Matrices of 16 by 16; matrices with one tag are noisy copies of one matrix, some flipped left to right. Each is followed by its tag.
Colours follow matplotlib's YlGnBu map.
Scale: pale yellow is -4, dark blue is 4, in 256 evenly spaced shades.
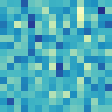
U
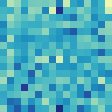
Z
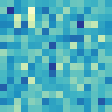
U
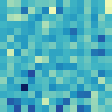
Z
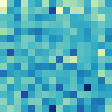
Z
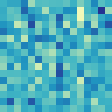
U
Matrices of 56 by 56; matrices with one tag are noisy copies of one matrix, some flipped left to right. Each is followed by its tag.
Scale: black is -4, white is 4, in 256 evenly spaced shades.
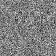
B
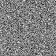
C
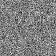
B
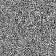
B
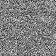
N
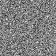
C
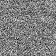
N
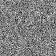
B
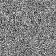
B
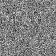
B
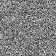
N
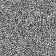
B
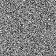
C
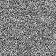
N
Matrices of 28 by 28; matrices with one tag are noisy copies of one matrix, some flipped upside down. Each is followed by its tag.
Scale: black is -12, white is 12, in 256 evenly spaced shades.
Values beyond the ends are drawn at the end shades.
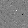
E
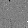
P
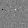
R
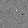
E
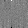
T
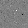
E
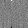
T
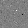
E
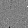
P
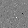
E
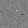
E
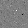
E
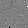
P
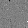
P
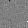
P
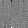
T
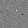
E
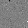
P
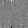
T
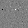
R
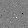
E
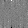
T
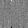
T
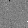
P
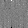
T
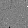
P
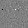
R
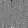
T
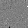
P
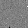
P
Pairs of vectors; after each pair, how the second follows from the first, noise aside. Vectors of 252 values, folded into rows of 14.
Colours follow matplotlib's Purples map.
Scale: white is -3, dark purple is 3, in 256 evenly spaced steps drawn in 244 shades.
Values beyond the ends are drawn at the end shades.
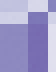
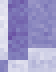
reversed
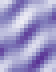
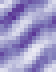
reversed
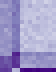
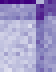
reversed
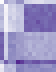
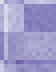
shrunk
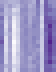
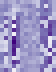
sign-scrambled
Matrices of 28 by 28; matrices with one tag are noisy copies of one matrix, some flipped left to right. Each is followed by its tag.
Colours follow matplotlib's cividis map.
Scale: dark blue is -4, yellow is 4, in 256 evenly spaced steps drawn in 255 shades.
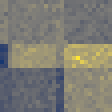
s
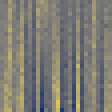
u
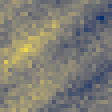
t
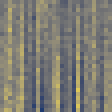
u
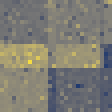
s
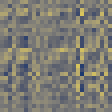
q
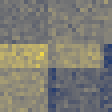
s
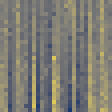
u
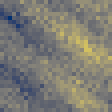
t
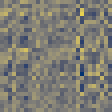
q
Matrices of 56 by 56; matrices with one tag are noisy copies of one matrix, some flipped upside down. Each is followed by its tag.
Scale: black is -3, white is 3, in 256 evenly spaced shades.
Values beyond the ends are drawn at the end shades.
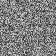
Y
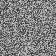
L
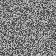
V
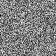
Y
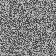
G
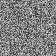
G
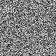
V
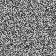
V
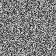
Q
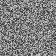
V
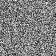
L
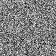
Q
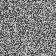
L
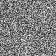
L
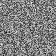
Q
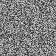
Q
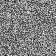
L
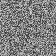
G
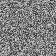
G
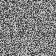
L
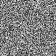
Y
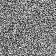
L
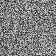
L
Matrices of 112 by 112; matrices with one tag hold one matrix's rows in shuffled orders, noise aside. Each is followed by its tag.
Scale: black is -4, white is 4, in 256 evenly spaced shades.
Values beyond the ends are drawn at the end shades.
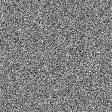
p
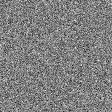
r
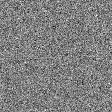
p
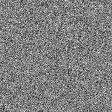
r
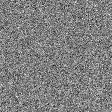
p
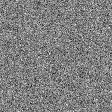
p
